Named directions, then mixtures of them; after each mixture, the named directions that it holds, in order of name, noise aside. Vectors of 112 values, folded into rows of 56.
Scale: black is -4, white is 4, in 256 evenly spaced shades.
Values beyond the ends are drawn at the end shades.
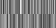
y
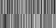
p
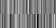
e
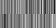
e, p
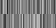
p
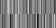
e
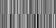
e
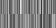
e, p, y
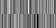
e, p, y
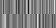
e, p, y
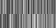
e, p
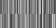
e, p, y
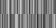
e, y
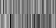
e, p, y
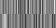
e, p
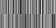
e, p, y
